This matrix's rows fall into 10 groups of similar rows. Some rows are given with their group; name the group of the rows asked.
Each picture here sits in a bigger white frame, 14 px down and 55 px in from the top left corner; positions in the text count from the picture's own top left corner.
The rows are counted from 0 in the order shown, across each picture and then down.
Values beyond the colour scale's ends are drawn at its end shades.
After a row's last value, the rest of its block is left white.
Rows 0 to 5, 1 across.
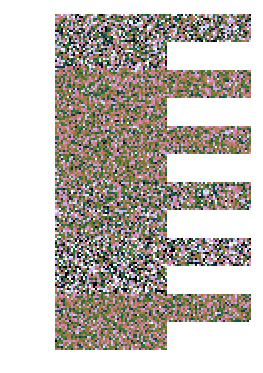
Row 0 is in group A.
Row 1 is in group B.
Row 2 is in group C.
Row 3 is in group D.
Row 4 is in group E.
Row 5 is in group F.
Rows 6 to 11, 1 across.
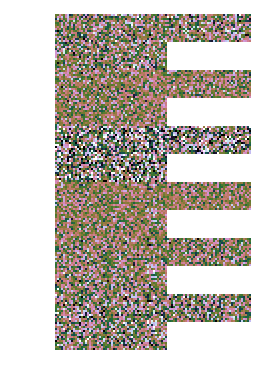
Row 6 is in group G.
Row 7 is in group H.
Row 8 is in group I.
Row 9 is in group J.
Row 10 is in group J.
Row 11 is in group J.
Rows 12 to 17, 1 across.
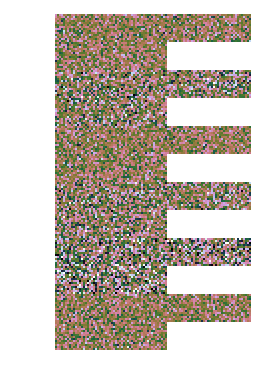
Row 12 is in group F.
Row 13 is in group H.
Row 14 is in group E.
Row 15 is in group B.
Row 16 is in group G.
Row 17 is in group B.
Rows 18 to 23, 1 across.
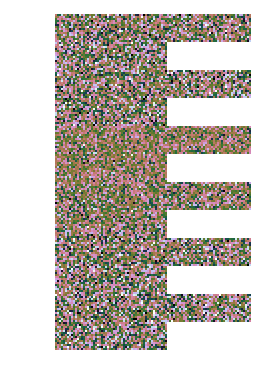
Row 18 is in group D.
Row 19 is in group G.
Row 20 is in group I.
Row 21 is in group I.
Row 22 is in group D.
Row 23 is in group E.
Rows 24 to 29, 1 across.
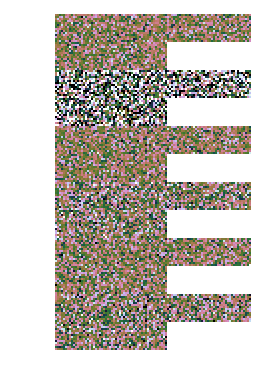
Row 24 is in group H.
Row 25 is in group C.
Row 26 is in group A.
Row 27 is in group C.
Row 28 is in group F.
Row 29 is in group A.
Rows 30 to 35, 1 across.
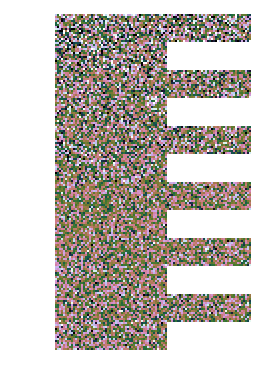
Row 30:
F
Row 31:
J
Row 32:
F
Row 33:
A
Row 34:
D
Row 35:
D
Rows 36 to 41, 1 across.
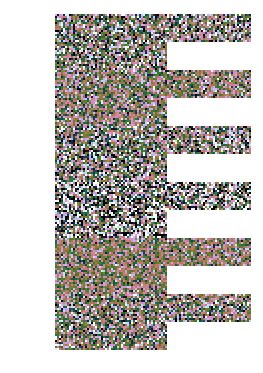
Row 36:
G
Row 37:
E
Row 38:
B
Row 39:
E
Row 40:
G
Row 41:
C
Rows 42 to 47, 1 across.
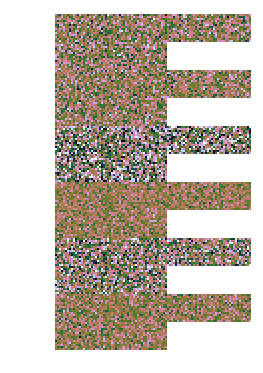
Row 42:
D
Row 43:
E
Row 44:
I
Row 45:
J
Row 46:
C
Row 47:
F
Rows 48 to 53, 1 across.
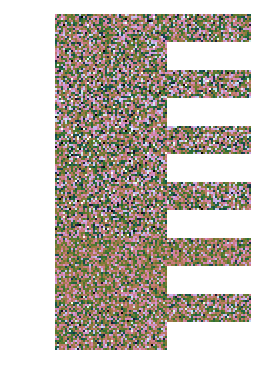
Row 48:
J
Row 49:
D
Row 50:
H
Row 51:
B
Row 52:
G
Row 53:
H
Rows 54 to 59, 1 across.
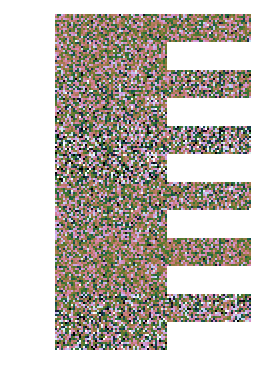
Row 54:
D
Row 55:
J
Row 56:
J
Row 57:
D
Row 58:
J
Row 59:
G
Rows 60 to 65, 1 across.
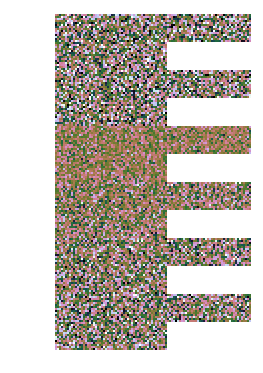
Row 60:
H
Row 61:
A
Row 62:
I
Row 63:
G
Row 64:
G
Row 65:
C
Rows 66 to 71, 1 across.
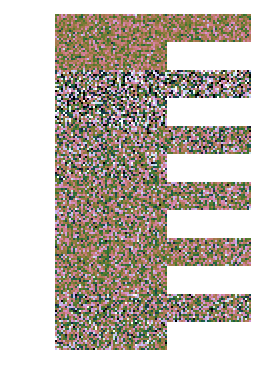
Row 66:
B
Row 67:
I
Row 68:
J
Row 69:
D
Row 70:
G
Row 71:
C
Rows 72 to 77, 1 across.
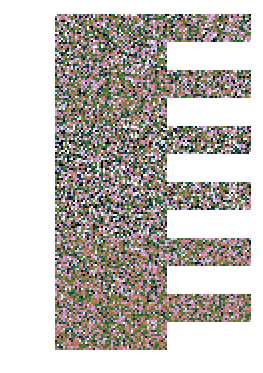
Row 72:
E
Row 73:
G
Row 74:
F
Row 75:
B
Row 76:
I
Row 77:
J
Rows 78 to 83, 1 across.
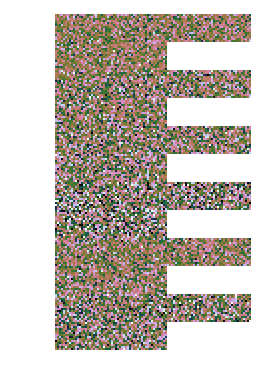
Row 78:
A
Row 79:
A
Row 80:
D
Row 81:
J
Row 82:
E
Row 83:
F
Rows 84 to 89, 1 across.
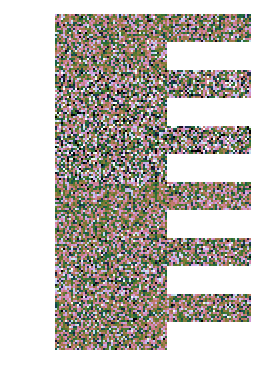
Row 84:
J
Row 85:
B
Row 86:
I
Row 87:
G
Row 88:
D
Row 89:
H
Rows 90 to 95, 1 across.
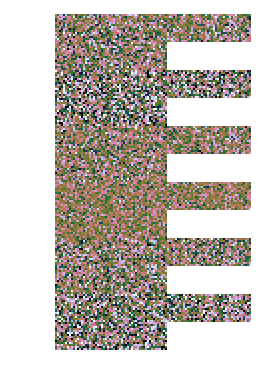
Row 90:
B
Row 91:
J
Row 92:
B
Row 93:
A
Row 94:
J
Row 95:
E
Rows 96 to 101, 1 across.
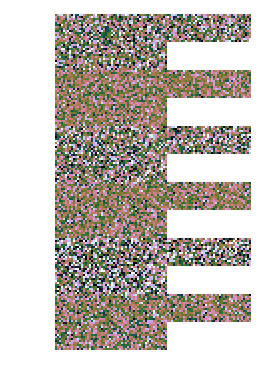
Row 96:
A
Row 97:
B
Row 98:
H
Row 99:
E
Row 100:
H
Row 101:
E
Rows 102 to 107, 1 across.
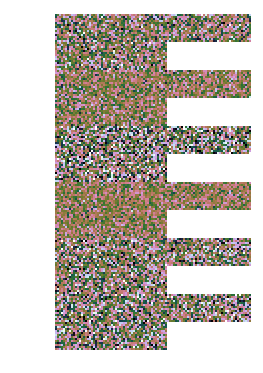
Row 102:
I
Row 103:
F
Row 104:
A
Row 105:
I
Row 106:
H
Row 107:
G
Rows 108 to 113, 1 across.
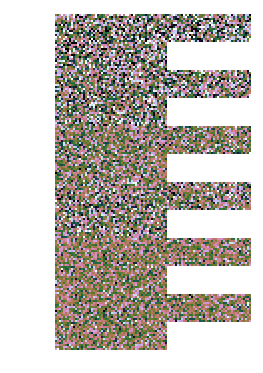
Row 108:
A
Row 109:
I
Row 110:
F
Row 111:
B
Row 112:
C
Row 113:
C
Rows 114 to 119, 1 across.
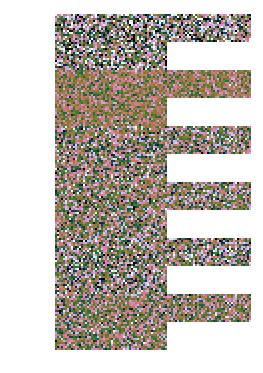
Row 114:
A
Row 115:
B
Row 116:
B
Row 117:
H
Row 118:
H
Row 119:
F
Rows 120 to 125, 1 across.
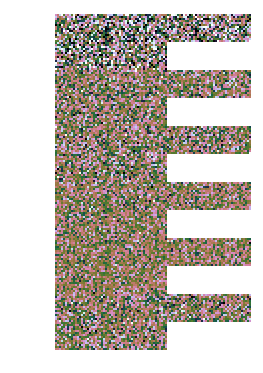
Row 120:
A
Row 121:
B
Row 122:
J
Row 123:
A
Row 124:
G
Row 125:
I
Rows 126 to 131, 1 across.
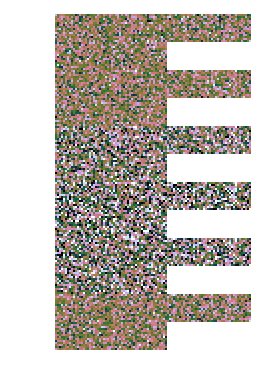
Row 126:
J
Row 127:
B
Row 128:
B
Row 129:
F
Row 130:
F
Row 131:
A
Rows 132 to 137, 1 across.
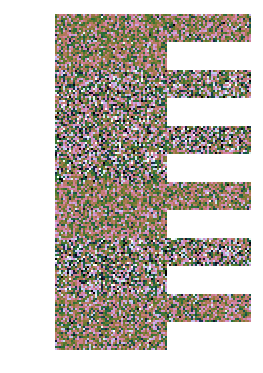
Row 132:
I
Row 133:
B
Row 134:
J
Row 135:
D
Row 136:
I
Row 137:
A
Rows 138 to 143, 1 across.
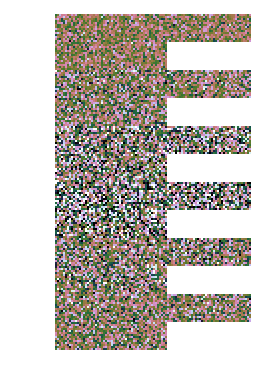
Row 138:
I
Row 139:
E
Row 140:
C
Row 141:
J
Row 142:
J
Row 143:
H
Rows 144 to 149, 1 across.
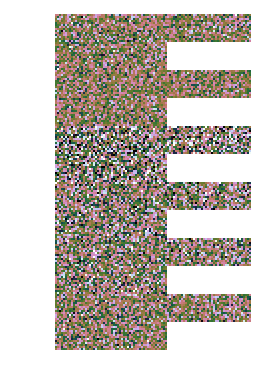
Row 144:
H
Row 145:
J
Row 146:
H
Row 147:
E
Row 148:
G
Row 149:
B
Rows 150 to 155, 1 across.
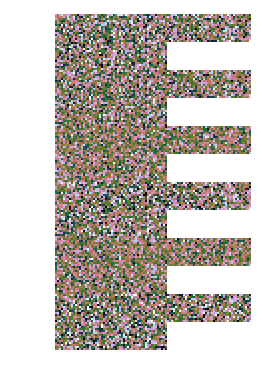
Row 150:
A
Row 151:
A
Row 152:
D
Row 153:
A
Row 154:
J
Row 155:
E
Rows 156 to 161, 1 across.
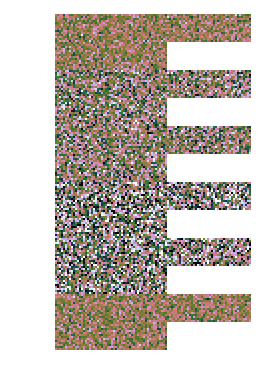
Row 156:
G
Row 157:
G
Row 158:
J
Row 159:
B
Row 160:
I
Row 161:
A
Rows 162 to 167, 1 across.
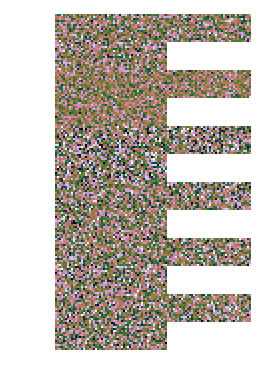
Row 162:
D
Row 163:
F
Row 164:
J
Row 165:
G
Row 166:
D
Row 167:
B
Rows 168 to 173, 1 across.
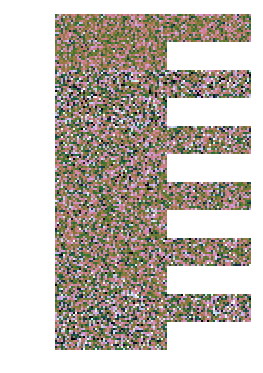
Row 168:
I
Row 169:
I
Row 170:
H
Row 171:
J
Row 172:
F
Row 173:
B
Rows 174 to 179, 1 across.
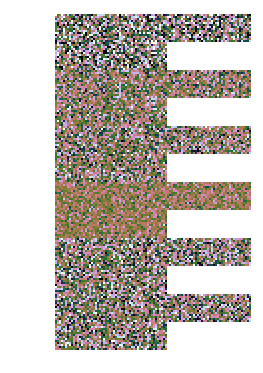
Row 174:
J
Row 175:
J
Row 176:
I
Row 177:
A
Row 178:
A
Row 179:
I
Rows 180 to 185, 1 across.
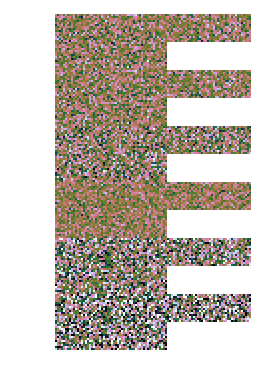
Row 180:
B
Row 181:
B
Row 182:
J
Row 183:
I
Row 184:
A
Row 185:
A
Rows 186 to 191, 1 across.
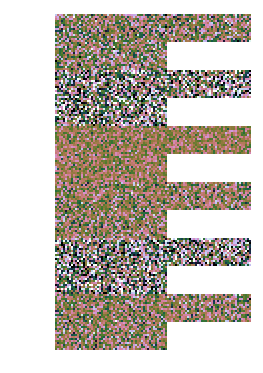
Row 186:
F
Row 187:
G
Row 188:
D
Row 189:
G
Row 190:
I
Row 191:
G
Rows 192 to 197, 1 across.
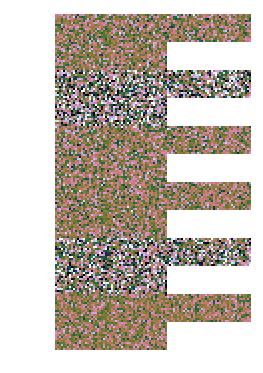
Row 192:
A
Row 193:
B
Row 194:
E
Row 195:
I
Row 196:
A
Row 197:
G
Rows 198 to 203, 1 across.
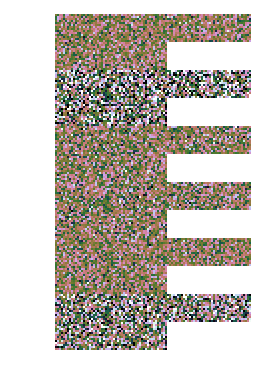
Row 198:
G
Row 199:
A
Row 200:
H
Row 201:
A
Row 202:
J
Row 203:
A
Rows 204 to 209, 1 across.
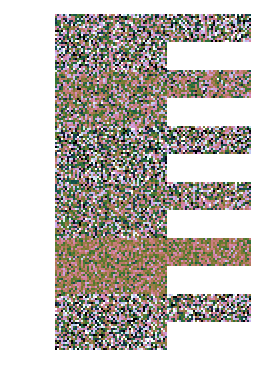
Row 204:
G
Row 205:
E
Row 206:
I
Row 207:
G
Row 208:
B
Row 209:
H
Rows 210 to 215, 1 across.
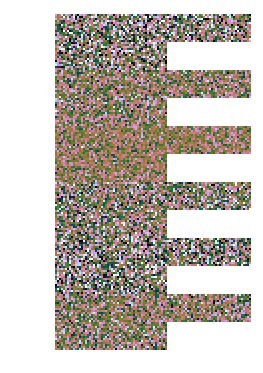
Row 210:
A
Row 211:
D
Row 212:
B
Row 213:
F
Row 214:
J
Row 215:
G
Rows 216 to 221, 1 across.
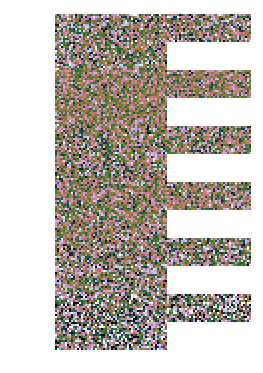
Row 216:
C
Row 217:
C
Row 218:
J
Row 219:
G
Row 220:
D
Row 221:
H
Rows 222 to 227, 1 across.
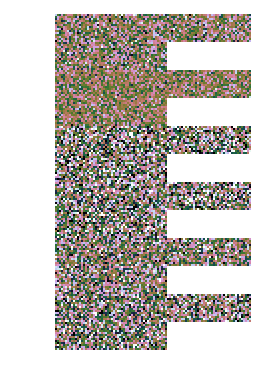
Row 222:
E
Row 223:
F
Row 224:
A
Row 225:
H
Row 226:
D
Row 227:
G
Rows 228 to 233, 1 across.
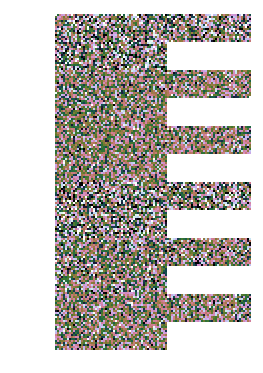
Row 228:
E
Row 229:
F
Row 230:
G
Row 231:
B
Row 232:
I
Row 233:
G
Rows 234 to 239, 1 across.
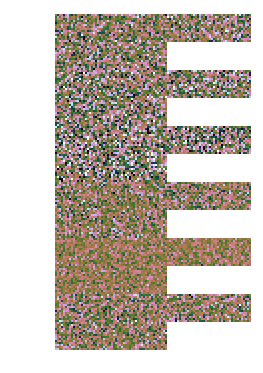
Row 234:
G
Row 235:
H
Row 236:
J
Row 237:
I
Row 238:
B
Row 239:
C
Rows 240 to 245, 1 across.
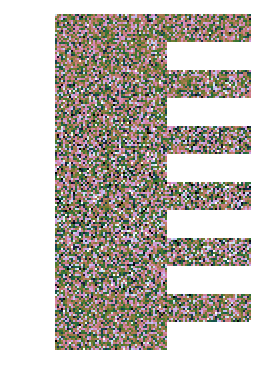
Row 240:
J
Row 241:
B
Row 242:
J
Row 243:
G
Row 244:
H
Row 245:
F
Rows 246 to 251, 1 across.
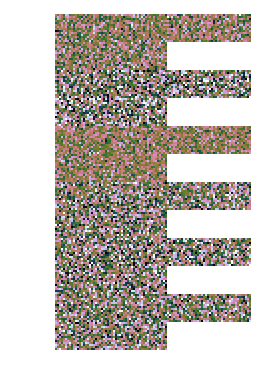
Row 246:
G
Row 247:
D
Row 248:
A
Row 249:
B
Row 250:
A
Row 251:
D
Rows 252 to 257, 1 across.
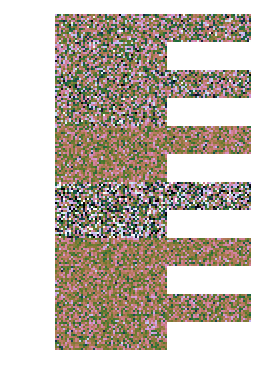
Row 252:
D
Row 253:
I
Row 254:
E
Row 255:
I
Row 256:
C
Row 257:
J
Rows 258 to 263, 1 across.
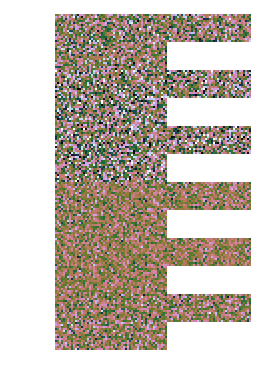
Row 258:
A
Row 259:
E
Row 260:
H
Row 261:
E
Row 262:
E
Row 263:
D
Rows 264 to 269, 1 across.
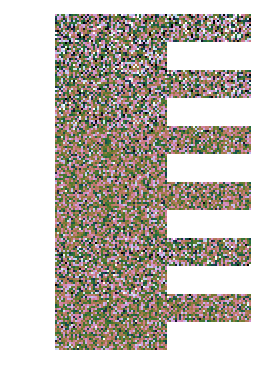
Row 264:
G
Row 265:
G
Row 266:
A
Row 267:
J
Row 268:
F
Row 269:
C
